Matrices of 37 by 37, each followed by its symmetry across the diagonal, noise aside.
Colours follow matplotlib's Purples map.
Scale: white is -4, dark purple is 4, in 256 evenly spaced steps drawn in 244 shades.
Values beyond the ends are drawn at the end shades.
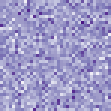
antisymmetric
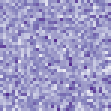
antisymmetric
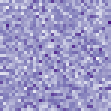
neither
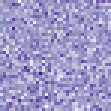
neither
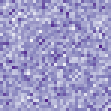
symmetric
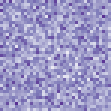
symmetric
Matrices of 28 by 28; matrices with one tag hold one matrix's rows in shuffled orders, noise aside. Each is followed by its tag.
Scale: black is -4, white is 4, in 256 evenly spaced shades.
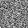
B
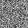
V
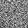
B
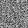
V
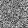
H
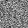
B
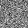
B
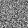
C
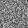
C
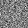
B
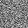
B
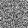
H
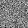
C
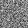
V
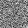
H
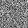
V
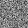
C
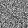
C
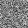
H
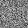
C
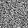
B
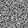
B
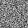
C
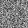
V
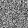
C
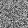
H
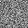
B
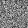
C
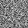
B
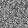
C
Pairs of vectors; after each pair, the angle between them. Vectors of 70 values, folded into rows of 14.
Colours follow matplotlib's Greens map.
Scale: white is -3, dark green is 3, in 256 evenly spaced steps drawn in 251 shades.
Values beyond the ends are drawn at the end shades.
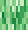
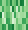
nearly opposite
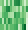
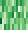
orthogonal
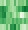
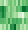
nearly parallel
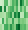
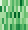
nearly parallel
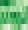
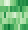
nearly opposite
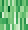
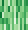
nearly parallel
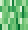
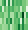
partly aligned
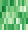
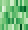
nearly opposite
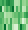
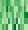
orthogonal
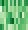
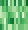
nearly parallel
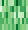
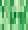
partly opposed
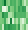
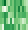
nearly parallel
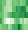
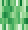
partly opposed
